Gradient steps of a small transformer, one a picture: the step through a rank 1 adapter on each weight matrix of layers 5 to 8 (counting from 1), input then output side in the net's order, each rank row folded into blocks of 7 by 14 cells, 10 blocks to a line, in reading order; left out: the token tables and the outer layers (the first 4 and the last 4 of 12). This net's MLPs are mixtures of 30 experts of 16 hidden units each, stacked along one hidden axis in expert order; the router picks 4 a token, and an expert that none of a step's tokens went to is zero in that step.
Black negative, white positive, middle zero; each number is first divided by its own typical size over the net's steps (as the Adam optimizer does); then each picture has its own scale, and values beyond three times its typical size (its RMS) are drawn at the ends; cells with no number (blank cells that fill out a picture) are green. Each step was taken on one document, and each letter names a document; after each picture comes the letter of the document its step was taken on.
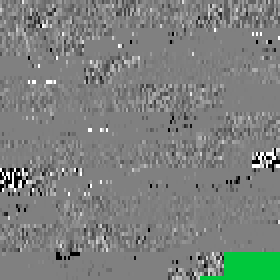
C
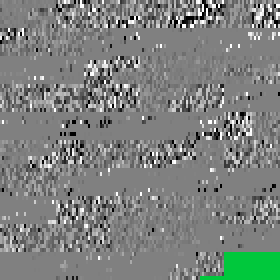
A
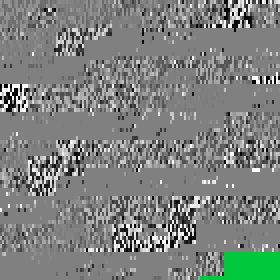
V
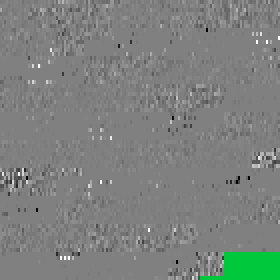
C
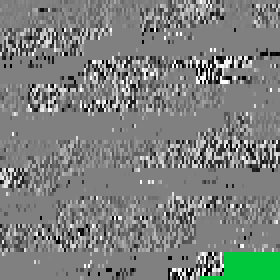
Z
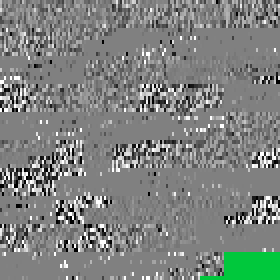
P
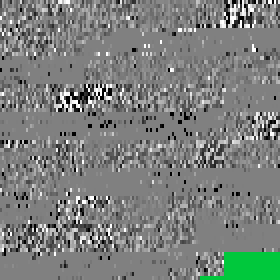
P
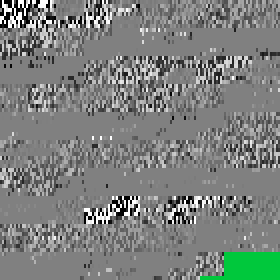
Z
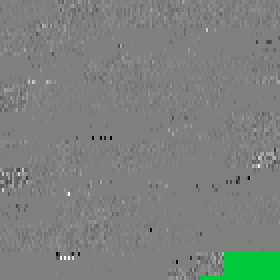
C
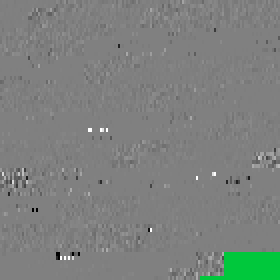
C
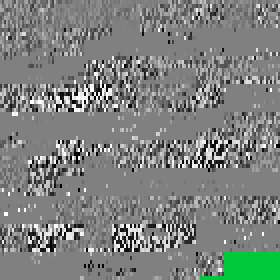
V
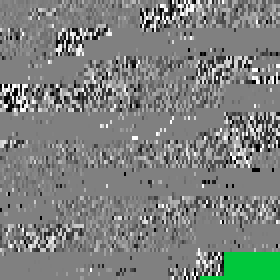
Z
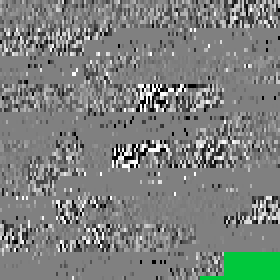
P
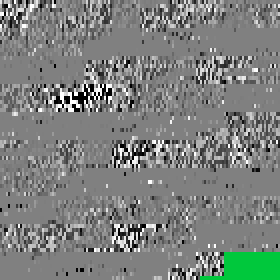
Z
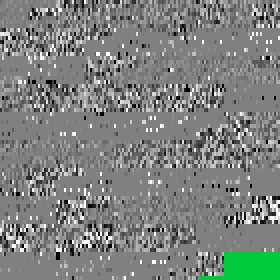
P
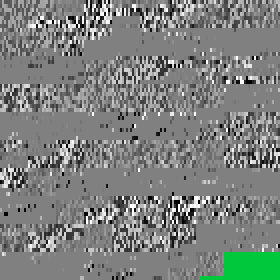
Z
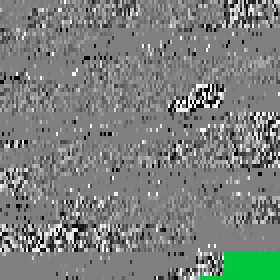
P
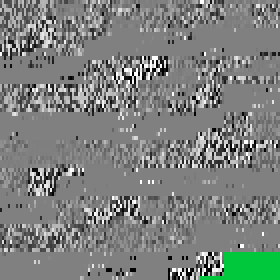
V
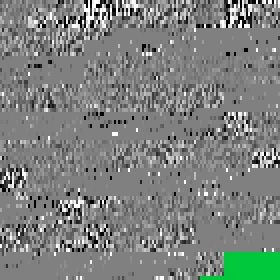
P
